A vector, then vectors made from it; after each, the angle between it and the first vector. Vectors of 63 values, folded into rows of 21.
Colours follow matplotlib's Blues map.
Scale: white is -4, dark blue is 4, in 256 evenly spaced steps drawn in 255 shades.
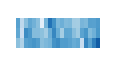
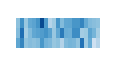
nearly opposite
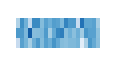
orthogonal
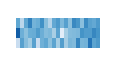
orthogonal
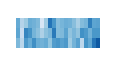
nearly parallel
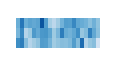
nearly opposite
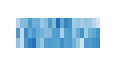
partly aligned
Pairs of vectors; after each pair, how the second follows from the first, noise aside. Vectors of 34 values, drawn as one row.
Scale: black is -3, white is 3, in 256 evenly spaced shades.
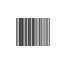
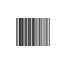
copied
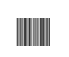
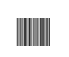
copied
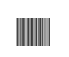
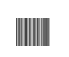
negated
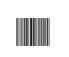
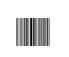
copied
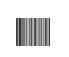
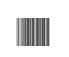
negated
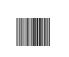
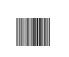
copied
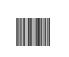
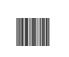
negated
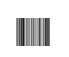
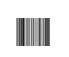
copied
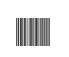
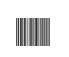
copied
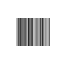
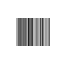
copied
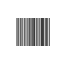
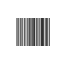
copied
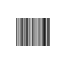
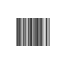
negated
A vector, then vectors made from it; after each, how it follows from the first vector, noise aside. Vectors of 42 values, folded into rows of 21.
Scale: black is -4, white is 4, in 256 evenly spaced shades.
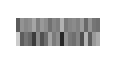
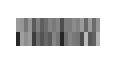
sign-scrambled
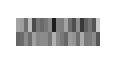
reversed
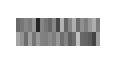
wrapped around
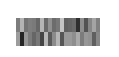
wrapped around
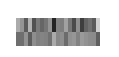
reversed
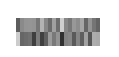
copied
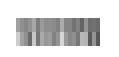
sign-scrambled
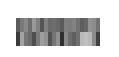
sign-scrambled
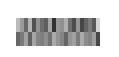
reversed
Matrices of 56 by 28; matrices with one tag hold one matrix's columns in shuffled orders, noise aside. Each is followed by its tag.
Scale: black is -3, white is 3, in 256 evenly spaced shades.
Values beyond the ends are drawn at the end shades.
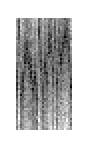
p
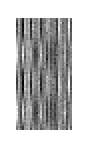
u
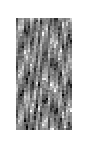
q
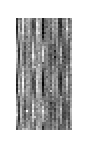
u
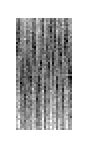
p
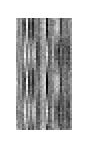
u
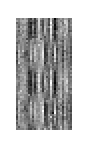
u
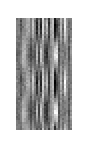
u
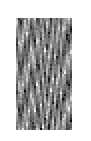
q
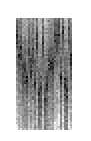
p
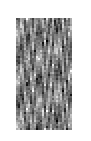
q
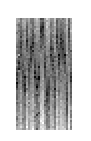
p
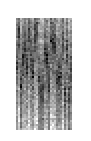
p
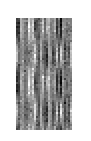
u
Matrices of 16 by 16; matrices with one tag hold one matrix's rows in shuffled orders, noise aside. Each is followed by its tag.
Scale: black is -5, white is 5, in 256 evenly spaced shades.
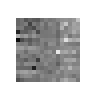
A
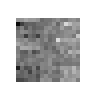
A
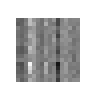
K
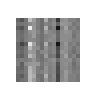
K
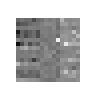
A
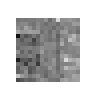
A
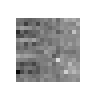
A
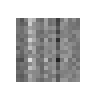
K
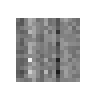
K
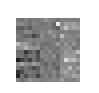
A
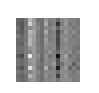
K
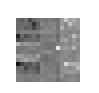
A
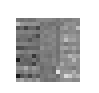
A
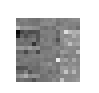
A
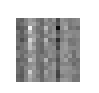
K
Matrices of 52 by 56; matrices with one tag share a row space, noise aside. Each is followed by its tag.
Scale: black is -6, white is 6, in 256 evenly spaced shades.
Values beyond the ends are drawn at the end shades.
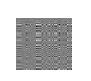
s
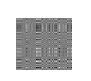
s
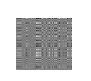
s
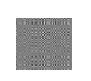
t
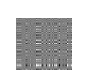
s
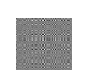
t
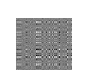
s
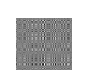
t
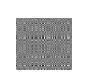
t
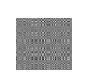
t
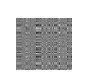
s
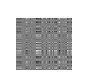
s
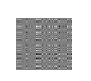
s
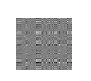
s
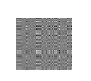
s
